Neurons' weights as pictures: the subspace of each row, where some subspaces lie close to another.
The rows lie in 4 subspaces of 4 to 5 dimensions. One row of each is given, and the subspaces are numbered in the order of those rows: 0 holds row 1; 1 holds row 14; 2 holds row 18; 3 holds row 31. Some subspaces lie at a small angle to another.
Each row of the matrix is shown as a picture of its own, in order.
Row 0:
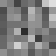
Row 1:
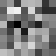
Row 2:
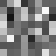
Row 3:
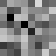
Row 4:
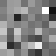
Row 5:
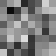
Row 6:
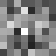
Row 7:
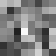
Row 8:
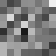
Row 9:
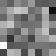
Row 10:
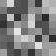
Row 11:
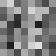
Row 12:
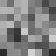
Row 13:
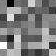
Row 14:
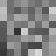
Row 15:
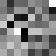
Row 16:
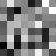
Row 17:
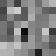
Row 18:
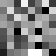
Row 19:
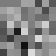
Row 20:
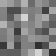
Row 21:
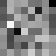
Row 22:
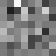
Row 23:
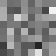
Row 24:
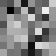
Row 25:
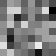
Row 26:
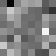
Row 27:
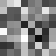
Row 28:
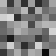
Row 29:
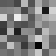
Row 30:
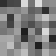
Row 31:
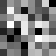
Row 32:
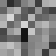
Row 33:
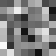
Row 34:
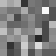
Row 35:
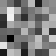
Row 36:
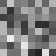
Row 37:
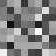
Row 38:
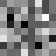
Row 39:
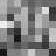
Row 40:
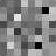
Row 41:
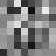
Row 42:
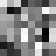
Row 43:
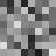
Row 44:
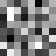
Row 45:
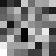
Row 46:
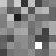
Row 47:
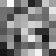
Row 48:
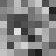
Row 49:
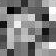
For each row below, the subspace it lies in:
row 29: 3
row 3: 3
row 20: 2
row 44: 2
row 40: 1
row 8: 3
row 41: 0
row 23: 1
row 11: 0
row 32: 3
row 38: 3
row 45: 3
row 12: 0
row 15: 3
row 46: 3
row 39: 0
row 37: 0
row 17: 1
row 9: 2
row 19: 1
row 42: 1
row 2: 0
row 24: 2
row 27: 3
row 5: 0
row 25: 1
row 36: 3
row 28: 3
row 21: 3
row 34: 1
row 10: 0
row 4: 1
